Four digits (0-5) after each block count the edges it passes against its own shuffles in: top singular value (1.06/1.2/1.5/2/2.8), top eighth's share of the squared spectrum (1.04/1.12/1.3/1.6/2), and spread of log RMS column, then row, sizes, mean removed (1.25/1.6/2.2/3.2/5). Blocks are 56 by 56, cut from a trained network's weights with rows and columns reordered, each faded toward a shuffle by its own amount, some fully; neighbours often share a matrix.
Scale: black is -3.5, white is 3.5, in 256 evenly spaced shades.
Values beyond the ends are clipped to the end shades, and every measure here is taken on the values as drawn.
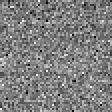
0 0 0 0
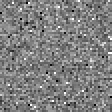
1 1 0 0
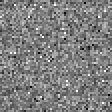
0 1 0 0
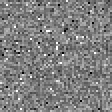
0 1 0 0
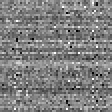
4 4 2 1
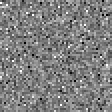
0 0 0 0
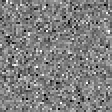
0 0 0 0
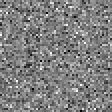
2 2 0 1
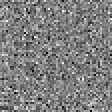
3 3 1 1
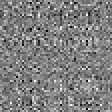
4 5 2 3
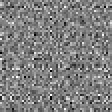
4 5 2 3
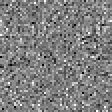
2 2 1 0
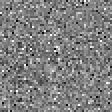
3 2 0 0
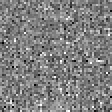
2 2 0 1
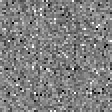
2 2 0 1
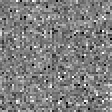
2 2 0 2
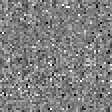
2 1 0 1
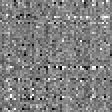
3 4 1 3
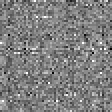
3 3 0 2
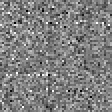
2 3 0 2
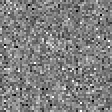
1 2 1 1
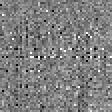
3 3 1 2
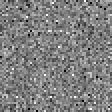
1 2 0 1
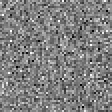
2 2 1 0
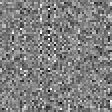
3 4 3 2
